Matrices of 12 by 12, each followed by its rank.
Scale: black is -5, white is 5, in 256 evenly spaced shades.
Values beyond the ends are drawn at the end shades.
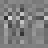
two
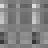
one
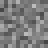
full rank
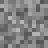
full rank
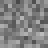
full rank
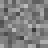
full rank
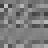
two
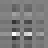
one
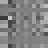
two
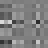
one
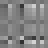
one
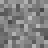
full rank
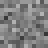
full rank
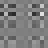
one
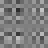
one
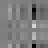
one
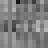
two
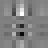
one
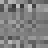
two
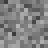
full rank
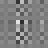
one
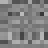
two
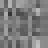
two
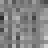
two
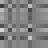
one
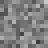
full rank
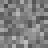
full rank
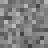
full rank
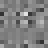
two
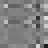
two
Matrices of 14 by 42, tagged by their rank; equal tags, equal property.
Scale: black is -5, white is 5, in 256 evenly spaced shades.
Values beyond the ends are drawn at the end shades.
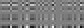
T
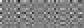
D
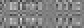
D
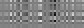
T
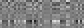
D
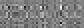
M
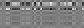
T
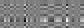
T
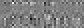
M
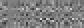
M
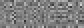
M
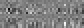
M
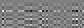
T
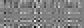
D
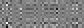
D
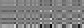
T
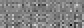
M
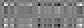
T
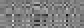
D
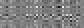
D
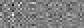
M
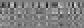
D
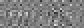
M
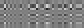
T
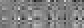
D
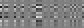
T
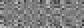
M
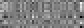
D
